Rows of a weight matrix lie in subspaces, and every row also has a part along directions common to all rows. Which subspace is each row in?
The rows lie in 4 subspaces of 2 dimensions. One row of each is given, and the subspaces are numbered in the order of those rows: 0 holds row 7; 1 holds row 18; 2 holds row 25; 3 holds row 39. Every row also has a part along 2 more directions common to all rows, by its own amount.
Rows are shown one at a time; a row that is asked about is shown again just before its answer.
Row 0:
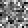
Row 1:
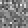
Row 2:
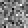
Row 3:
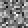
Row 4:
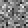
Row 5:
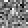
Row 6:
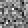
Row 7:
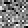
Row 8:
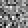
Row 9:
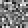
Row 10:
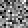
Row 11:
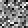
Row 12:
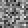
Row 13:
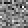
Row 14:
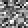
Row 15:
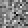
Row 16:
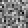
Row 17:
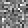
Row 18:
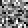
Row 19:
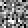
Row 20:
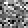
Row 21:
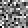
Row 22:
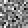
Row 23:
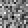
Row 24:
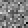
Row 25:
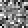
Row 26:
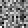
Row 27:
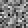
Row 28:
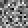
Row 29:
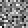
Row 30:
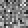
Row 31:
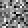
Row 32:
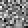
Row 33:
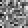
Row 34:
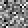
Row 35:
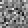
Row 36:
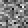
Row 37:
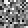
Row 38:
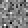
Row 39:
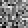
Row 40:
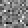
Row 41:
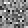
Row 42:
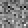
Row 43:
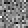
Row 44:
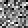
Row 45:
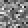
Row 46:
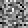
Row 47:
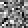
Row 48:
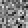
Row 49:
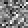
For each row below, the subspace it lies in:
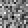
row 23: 3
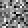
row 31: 1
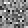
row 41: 0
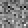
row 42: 3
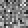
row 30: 0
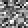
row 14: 1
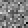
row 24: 3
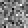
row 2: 1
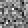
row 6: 1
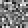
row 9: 0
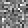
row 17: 0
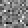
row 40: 0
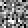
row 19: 1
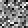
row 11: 2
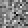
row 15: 1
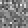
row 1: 0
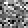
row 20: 3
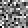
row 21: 2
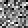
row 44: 2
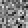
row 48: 1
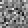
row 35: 1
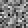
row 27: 3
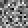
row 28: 2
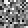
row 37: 0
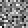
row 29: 2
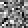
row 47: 1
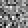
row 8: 3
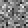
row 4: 3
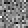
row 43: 0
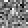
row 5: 3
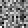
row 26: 2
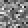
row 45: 3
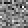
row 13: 0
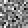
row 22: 2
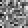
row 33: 2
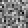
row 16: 1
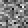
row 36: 3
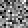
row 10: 0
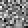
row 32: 1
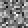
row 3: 1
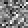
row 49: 1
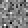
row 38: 0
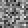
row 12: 2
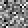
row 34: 1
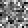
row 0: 2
